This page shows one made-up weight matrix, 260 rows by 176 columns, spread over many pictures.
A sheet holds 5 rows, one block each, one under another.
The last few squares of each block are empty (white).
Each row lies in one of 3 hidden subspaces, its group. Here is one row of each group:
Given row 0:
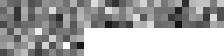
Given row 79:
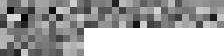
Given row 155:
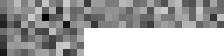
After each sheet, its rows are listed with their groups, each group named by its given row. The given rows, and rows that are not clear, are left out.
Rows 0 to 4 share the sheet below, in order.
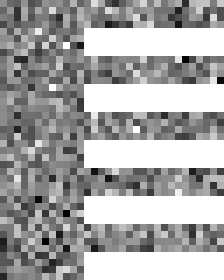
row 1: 0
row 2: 0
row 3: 0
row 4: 155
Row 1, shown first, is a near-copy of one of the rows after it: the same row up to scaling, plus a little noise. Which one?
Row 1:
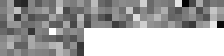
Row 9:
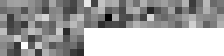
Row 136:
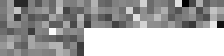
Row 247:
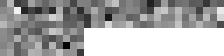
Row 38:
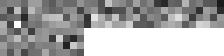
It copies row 136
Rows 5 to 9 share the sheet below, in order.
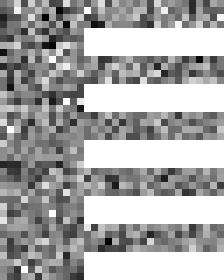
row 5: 155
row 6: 79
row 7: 79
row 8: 155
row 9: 0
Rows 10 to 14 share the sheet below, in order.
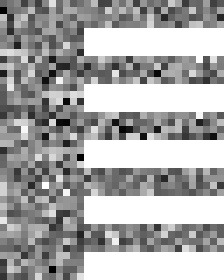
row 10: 79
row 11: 79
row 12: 79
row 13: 155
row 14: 155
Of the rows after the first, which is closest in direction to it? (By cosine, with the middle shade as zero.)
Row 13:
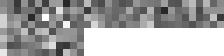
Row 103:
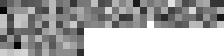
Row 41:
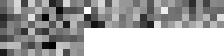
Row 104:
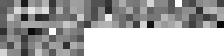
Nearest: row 103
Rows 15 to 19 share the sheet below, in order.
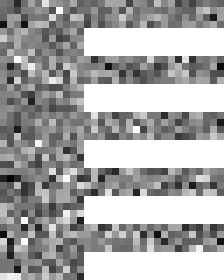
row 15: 79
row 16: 0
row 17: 0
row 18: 79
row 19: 79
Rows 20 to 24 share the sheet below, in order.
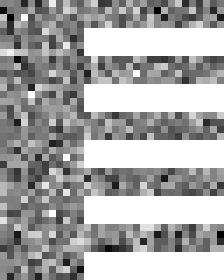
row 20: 79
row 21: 0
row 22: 0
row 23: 155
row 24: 0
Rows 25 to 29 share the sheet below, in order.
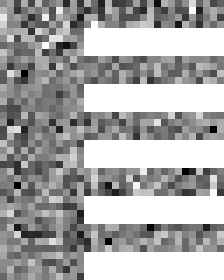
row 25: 155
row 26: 79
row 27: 79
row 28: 0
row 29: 0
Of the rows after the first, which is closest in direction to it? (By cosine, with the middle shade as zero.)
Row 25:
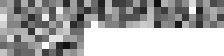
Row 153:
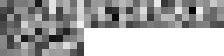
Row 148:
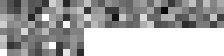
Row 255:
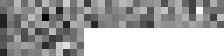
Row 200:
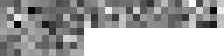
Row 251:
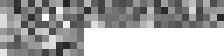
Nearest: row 251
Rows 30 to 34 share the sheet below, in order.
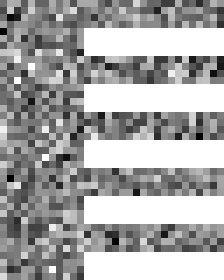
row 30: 79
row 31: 0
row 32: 155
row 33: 79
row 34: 155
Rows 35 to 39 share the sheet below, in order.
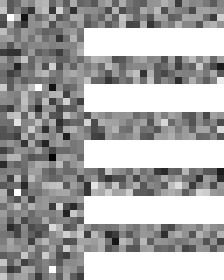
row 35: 79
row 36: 0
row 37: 155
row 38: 0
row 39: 155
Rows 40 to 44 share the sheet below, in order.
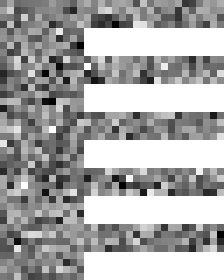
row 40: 0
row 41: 155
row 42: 79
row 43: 79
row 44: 0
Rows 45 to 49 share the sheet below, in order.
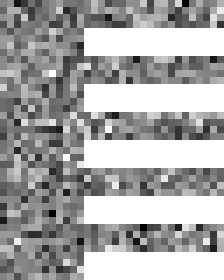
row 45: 0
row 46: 79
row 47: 0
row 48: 155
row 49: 0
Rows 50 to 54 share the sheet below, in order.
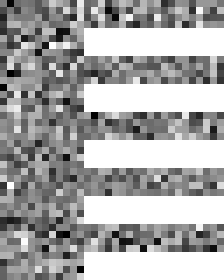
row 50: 155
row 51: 79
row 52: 0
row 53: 79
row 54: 79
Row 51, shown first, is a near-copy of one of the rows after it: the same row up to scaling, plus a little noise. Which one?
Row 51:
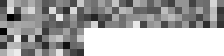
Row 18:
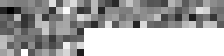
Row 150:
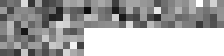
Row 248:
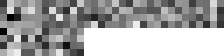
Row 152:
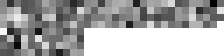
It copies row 248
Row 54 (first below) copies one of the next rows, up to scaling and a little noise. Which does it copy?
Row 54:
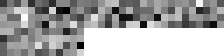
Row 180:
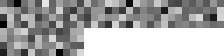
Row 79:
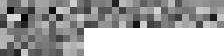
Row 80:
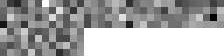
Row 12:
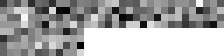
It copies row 12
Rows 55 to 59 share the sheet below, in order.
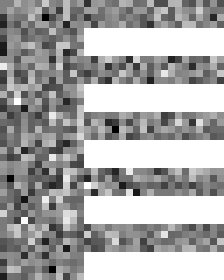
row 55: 155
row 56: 79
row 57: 155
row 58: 79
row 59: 155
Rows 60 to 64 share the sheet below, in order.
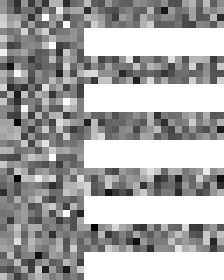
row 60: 155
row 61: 79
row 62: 155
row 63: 0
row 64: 0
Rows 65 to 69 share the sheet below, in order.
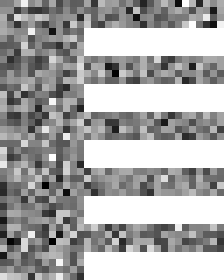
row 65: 0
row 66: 155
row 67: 155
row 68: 155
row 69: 79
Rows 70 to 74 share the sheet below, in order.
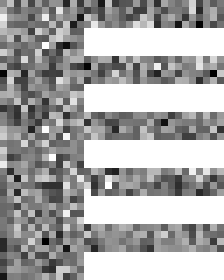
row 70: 155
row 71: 79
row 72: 155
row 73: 0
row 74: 155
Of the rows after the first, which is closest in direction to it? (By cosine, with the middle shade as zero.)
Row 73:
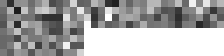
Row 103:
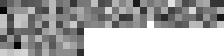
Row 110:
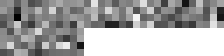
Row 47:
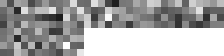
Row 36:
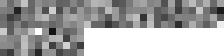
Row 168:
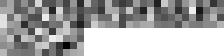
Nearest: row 47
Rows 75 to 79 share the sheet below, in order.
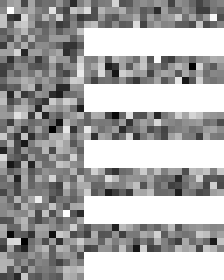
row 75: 79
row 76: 155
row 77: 79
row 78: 0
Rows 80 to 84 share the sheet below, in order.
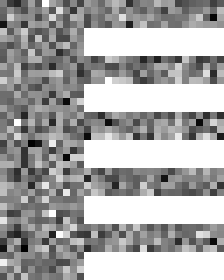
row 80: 79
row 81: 0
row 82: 0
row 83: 155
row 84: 79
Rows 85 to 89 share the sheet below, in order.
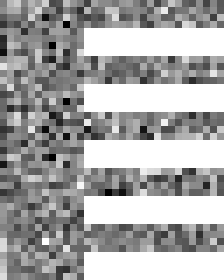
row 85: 155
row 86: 79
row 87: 155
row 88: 0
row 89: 155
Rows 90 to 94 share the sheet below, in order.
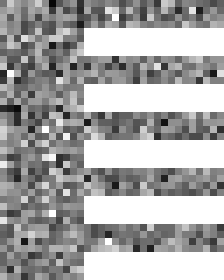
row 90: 155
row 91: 79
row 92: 155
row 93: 155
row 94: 0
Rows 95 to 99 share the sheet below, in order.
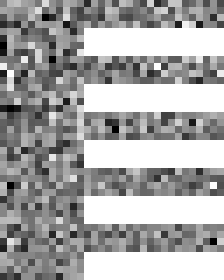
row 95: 155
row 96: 79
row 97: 155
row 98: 79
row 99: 79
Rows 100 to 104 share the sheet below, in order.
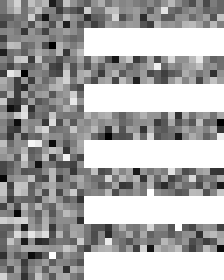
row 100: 155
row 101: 79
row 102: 0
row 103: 79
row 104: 0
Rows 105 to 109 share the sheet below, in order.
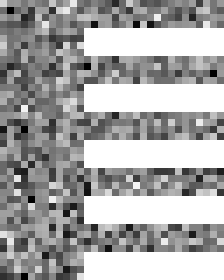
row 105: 79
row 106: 79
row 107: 79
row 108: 0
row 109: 79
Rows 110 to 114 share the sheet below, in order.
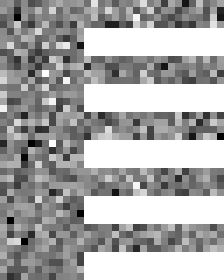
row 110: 0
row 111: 155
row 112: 0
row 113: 0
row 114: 79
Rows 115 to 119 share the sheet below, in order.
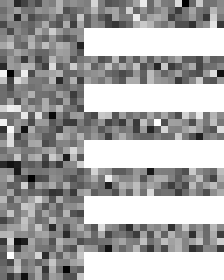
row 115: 0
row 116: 79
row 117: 79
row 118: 0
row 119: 79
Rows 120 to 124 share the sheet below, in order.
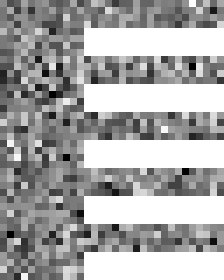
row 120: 0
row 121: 155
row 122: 79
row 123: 0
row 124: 79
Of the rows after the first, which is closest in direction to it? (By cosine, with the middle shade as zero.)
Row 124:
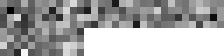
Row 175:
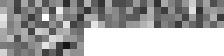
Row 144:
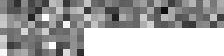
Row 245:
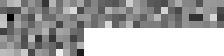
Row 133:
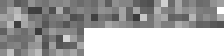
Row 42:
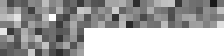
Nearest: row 245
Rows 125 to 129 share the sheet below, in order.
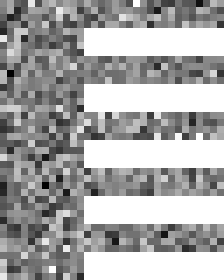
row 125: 79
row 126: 79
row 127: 155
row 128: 155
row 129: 155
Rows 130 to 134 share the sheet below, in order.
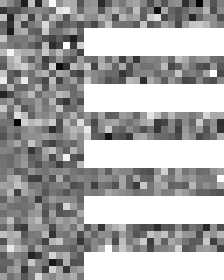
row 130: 79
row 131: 79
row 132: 0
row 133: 0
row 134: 0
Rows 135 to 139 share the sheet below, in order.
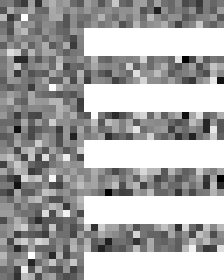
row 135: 79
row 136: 0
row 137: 0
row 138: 0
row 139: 0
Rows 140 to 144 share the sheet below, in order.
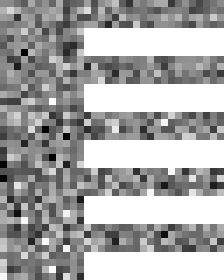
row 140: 79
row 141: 155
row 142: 155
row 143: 79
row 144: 155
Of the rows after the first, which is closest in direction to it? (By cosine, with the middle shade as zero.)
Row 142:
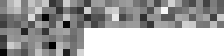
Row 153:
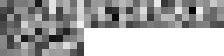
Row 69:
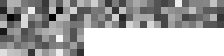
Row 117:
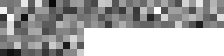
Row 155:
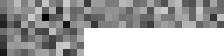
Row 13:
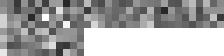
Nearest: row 155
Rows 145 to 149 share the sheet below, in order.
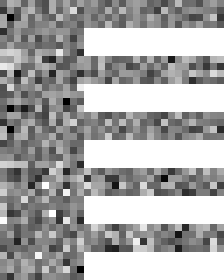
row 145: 79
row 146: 79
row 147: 79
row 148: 155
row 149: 0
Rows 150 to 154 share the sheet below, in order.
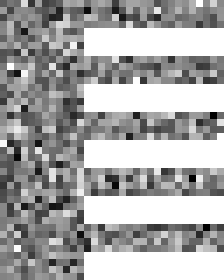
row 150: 79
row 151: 79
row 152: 79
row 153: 155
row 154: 0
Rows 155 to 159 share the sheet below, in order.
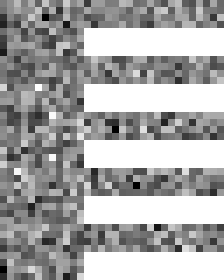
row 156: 0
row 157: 155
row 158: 0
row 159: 155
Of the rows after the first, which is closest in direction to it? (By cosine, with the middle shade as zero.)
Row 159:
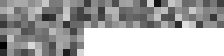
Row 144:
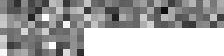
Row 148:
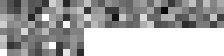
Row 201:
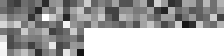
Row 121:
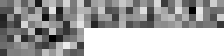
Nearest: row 121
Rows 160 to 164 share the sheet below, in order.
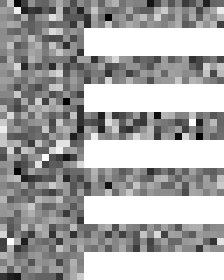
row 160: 0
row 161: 0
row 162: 155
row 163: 0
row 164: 79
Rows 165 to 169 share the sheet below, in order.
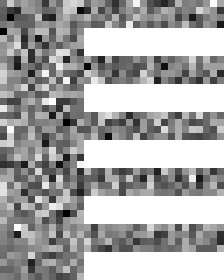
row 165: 79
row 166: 155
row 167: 79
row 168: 155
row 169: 0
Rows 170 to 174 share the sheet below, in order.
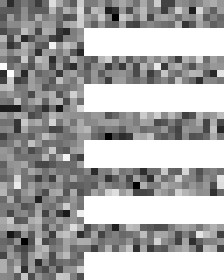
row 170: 155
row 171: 79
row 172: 0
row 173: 0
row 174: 79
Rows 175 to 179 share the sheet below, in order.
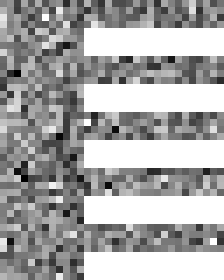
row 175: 155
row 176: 79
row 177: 79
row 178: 0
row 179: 79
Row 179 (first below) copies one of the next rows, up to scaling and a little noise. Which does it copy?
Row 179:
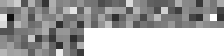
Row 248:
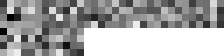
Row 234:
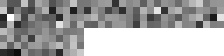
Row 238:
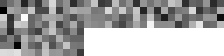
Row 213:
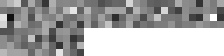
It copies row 213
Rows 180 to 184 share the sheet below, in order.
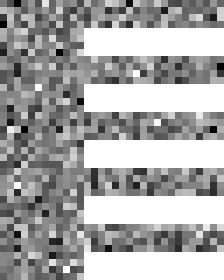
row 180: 79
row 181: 0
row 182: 79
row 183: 0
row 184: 0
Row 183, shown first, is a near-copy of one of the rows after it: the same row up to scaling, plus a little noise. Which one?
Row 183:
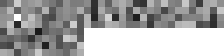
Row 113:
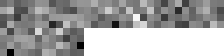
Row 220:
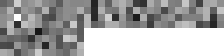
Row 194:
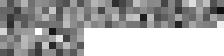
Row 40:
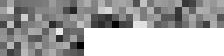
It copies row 220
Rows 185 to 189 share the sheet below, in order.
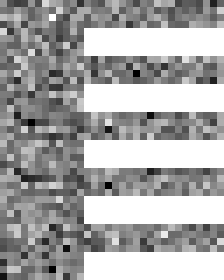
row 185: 79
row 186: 0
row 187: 0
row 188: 0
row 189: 155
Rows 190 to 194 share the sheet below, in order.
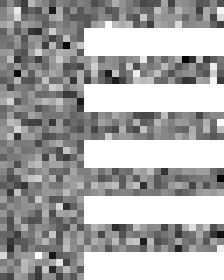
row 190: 0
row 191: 0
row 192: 0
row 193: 0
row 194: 0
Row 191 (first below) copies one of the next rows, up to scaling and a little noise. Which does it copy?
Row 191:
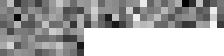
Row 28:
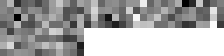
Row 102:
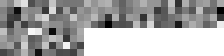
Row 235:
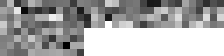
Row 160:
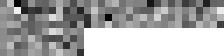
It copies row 28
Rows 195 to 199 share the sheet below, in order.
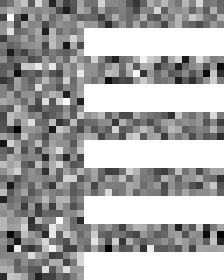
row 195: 79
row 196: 0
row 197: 79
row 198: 79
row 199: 0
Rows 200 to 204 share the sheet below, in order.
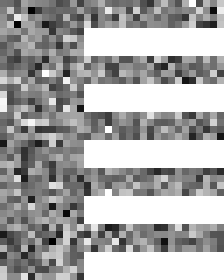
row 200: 0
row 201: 155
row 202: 0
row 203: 0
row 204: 79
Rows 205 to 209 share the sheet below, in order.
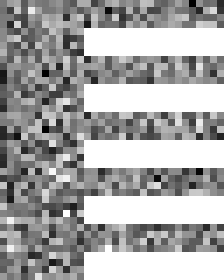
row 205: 0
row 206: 155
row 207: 155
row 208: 79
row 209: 0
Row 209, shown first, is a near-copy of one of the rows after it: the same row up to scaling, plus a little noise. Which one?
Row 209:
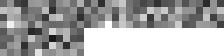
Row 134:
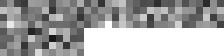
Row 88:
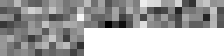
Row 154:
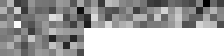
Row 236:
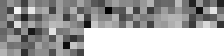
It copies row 134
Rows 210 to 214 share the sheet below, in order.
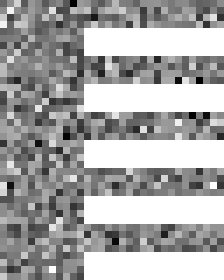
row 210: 79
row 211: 155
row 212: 0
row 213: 79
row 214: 155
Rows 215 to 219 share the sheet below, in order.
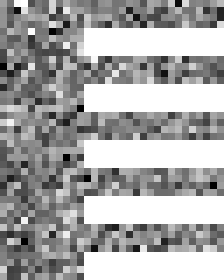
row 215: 0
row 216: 79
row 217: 79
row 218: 79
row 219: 79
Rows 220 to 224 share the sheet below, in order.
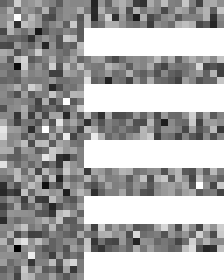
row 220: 0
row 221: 0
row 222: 155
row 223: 155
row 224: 0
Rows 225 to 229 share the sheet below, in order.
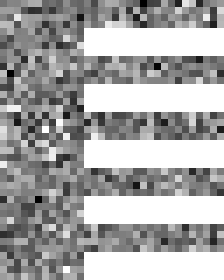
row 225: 0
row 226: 79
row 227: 155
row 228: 0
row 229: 79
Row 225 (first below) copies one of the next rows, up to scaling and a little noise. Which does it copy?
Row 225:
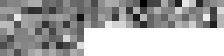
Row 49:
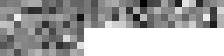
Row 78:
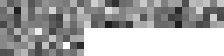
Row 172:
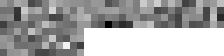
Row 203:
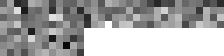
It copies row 49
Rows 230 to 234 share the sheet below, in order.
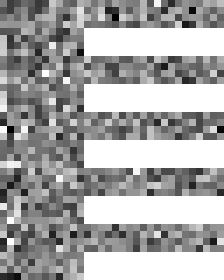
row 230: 155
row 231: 155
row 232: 79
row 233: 79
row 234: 79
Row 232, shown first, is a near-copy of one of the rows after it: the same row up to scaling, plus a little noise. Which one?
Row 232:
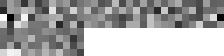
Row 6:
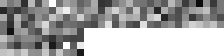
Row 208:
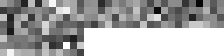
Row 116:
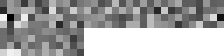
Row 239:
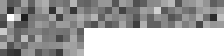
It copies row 116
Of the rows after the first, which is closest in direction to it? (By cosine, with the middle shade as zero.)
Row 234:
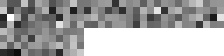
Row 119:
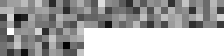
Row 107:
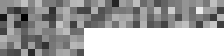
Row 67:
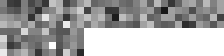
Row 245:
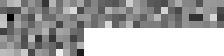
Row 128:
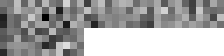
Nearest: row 107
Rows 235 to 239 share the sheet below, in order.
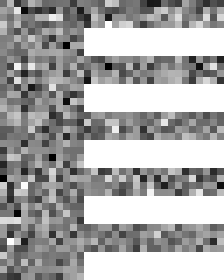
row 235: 0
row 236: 0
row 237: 155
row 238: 79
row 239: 79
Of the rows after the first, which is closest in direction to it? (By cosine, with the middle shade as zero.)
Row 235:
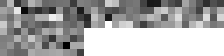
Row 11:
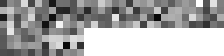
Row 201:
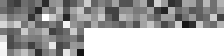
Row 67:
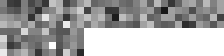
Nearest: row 201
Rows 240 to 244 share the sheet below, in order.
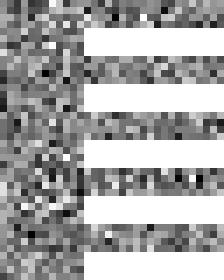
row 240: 155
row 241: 155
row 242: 0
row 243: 155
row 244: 0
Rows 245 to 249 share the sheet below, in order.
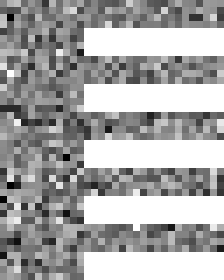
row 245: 79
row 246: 79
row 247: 0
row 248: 79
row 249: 79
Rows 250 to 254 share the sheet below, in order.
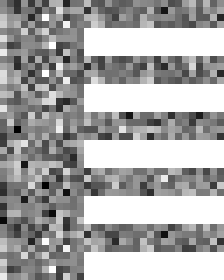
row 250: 155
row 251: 155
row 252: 79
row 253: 155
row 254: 155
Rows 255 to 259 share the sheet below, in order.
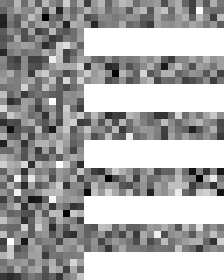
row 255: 155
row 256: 155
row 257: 79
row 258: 0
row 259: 79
